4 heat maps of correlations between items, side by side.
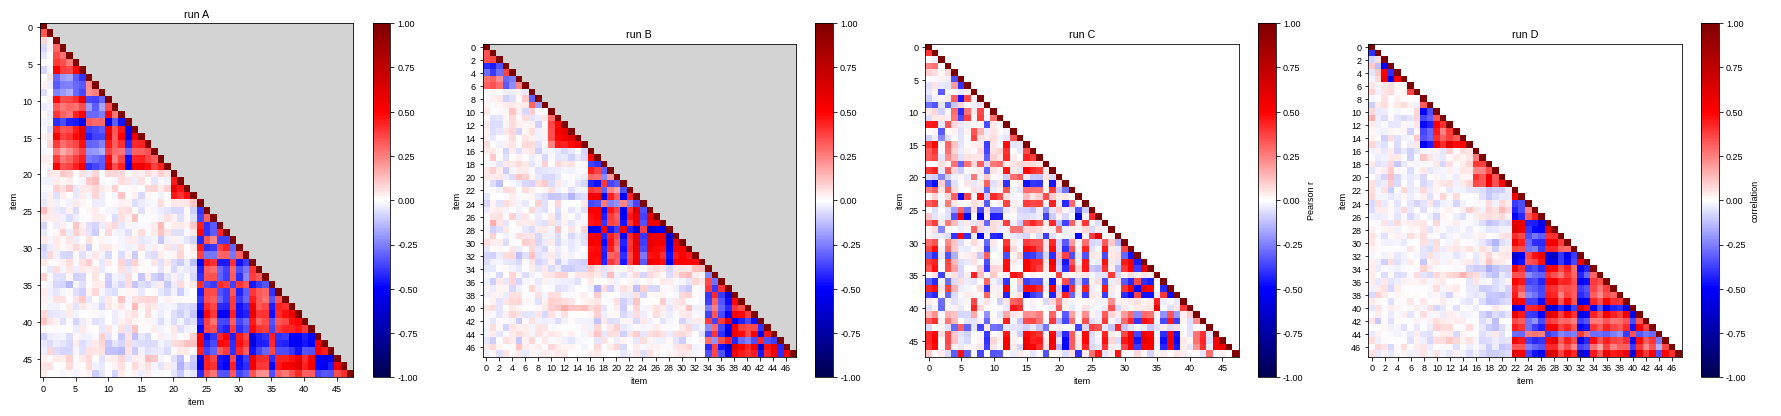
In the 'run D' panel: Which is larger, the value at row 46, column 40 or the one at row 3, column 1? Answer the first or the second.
the second
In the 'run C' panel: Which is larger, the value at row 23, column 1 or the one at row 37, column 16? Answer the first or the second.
the second
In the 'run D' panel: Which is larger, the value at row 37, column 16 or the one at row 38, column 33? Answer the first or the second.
the first
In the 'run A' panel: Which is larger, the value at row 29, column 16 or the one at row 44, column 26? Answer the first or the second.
the first
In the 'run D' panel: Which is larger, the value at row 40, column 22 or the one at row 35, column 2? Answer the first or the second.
the second
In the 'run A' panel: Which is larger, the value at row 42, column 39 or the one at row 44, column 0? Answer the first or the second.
the second
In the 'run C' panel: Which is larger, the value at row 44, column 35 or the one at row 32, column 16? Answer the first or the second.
the first
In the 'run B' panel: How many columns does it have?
48
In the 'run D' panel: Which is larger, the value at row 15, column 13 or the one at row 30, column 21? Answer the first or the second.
the first
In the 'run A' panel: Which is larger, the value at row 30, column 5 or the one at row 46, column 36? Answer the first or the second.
the second
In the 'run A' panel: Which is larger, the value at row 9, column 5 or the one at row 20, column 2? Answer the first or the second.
the second
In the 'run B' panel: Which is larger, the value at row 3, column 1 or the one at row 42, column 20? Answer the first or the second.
the second
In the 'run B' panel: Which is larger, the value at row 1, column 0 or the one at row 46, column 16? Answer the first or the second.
the first
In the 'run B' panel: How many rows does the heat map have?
48
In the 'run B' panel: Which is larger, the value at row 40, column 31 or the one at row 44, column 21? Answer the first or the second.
the first
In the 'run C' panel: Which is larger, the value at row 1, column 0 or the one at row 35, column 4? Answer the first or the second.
the first
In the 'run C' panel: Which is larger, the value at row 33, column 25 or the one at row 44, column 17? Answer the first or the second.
the second
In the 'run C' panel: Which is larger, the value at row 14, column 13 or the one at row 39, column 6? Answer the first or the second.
the first
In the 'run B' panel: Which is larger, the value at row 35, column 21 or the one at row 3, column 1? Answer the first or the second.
the first
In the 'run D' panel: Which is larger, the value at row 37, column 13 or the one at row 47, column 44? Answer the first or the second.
the first
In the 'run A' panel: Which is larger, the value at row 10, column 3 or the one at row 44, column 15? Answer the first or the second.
the first
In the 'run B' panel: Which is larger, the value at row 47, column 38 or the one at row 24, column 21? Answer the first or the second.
the first
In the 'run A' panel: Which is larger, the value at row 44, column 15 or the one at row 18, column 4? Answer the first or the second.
the second
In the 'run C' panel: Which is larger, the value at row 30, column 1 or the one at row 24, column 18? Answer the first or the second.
the first
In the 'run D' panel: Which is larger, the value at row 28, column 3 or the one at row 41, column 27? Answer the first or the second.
the second
